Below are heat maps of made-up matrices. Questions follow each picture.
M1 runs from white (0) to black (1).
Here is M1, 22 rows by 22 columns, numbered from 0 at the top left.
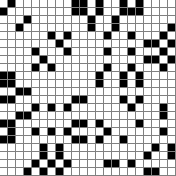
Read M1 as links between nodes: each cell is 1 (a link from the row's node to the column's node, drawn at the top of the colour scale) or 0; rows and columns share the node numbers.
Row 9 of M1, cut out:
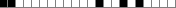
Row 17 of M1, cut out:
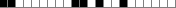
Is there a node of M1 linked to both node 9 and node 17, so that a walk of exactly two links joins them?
yes
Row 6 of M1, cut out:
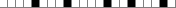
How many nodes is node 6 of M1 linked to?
5
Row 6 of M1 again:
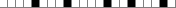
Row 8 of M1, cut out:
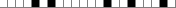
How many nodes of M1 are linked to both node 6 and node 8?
4
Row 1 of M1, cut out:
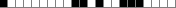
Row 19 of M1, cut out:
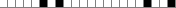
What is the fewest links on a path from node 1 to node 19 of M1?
6
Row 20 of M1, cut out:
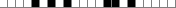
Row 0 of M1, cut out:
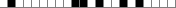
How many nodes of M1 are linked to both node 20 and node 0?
0
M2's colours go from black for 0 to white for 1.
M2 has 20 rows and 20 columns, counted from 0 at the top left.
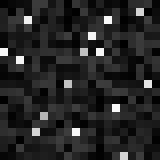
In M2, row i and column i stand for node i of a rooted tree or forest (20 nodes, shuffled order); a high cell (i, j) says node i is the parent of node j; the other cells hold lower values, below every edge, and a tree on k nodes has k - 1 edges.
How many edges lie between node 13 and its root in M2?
2
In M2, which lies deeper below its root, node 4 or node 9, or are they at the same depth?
the same depth
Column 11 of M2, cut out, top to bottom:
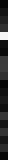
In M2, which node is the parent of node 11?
4
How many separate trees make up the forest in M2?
5
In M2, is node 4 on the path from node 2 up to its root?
no
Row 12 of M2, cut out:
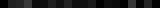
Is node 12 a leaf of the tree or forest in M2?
yes
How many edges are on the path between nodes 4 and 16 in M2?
1
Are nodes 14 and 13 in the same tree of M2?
yes
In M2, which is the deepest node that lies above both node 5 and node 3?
2
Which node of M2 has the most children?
6
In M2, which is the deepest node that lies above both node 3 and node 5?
2
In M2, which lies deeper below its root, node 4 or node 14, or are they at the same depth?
node 14
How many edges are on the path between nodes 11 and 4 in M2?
1
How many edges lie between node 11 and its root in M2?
2
